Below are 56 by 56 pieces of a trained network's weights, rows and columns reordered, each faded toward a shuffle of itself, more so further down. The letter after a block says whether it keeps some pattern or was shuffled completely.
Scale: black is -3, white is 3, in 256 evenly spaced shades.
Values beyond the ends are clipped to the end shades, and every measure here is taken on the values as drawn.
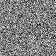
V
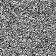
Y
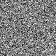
V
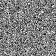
V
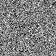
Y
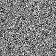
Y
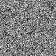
Y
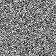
V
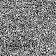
Y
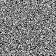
V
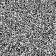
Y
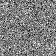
V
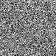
Y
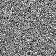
Y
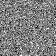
V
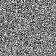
Y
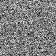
Y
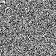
V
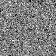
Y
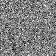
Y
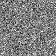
Y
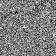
V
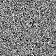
Y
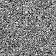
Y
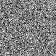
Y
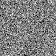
Y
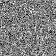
V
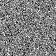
Y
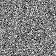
V
